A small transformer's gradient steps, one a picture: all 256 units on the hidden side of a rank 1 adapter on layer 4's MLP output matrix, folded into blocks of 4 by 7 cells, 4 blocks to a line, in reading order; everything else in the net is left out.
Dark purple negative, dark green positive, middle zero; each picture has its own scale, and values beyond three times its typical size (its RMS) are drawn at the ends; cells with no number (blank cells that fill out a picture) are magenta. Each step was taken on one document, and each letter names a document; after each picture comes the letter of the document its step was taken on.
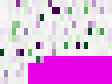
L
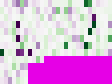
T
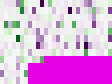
T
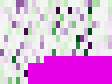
L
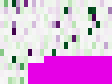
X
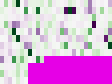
T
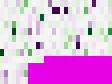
L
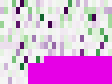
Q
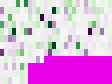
Q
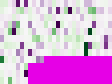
L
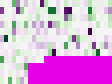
X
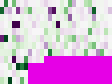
X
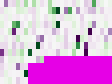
L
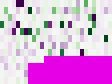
Q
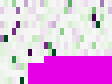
X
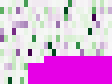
X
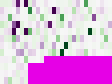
Q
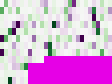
X
